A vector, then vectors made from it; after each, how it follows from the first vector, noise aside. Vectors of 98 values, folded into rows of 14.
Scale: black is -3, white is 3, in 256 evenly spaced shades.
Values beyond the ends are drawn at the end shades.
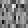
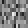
wrapped around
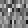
wrapped around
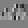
partly zeroed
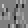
partly zeroed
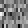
wrapped around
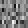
wrapped around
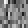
wrapped around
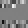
partly zeroed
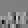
partly zeroed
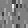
partly zeroed
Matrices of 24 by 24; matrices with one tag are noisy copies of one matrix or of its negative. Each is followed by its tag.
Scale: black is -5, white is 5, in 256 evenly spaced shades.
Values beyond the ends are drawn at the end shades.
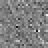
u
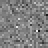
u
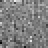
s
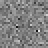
u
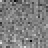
s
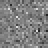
u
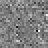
u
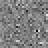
u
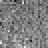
s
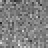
s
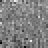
s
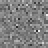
u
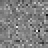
u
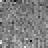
s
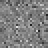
u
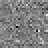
u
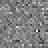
u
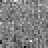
s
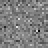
u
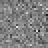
u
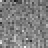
s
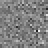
u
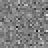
u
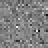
u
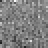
s
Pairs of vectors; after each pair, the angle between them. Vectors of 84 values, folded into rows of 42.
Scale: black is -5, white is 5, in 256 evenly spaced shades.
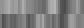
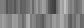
nearly opposite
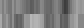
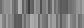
partly aligned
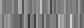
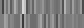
orthogonal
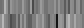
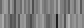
nearly parallel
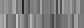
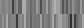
partly opposed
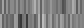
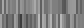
nearly parallel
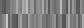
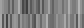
partly opposed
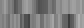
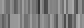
partly aligned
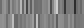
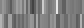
partly aligned
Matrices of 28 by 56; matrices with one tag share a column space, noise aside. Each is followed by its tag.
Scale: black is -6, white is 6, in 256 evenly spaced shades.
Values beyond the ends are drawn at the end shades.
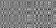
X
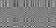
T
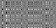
X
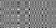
X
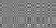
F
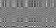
T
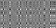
X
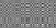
F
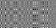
X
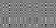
F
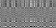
T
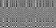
T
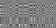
F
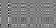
F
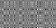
X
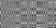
X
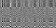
T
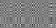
F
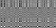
T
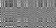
T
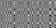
X
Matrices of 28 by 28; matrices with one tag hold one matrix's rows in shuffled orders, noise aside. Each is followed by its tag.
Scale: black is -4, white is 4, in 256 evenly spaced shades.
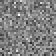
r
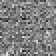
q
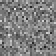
r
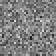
r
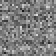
q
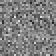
r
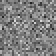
r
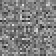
q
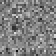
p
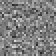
p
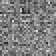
q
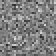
p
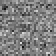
q
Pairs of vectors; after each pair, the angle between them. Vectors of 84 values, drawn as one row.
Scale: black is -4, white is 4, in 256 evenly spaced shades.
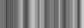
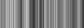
nearly opposite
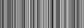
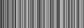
partly aligned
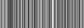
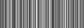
partly opposed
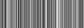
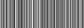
orthogonal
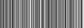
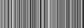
nearly opposite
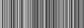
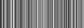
partly opposed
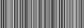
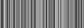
orthogonal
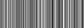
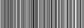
orthogonal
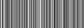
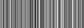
orthogonal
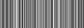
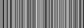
partly aligned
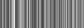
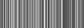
orthogonal
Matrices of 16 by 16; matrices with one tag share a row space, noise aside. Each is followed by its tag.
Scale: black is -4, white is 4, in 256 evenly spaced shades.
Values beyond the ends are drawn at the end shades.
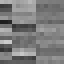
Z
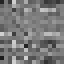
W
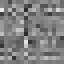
W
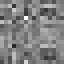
W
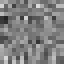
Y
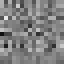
Y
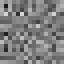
Y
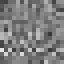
Y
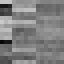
Z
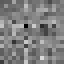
W
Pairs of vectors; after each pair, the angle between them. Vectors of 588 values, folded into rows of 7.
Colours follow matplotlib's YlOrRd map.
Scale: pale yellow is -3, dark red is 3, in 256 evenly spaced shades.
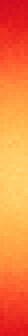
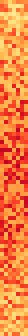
partly opposed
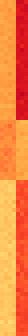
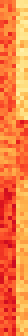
nearly opposite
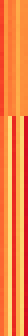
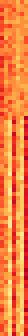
nearly parallel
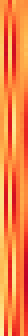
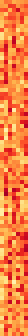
partly aligned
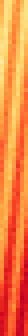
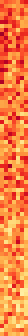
partly opposed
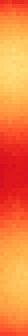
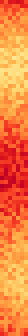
nearly parallel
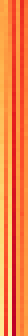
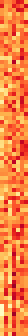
partly aligned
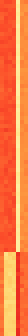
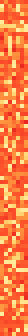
orthogonal
